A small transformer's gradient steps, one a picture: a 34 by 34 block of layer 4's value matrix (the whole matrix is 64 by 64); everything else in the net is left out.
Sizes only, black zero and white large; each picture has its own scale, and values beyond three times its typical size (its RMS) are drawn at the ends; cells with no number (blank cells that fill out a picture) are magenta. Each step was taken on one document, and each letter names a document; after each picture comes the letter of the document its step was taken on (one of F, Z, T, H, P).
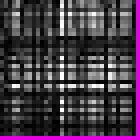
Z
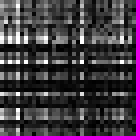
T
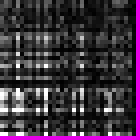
T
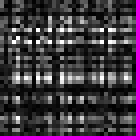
Z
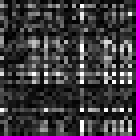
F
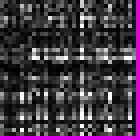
F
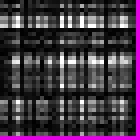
Z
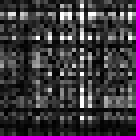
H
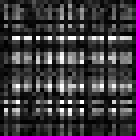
Z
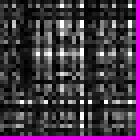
H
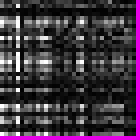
T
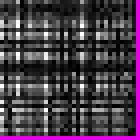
T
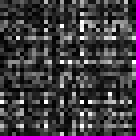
F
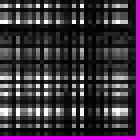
T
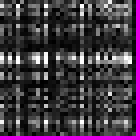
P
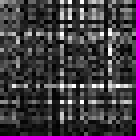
Z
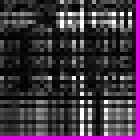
H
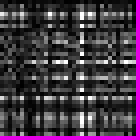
F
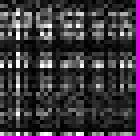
T
